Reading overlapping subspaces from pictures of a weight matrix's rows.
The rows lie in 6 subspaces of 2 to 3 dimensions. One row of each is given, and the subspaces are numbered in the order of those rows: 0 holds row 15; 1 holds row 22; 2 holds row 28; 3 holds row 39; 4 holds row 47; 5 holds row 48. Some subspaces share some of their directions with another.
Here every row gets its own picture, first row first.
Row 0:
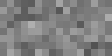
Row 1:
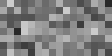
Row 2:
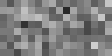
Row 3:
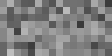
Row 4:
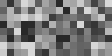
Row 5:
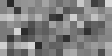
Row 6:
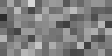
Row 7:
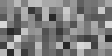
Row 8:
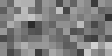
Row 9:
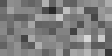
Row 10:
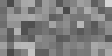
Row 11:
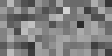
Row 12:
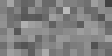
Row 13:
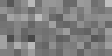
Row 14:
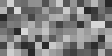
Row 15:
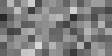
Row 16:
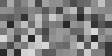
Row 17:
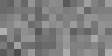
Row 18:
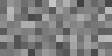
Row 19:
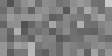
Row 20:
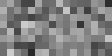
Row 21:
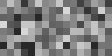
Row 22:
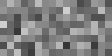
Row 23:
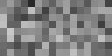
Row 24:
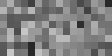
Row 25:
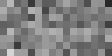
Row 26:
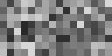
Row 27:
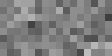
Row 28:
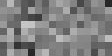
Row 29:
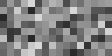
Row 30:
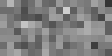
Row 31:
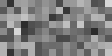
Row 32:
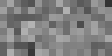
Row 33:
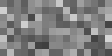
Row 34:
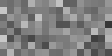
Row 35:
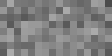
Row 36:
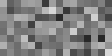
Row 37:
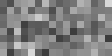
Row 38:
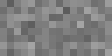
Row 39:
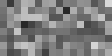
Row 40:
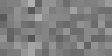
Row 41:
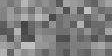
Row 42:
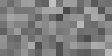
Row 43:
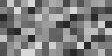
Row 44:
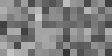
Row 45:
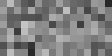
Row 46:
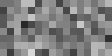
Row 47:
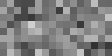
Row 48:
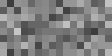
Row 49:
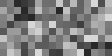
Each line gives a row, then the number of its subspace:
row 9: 2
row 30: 3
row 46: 0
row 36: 2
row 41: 1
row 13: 0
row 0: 4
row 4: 1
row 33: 0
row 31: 5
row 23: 5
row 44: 1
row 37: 2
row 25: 1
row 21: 1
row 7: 1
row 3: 2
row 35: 5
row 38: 2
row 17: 1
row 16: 5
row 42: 2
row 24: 3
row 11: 2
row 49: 4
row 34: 0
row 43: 0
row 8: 4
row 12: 3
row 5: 0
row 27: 4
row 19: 4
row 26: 1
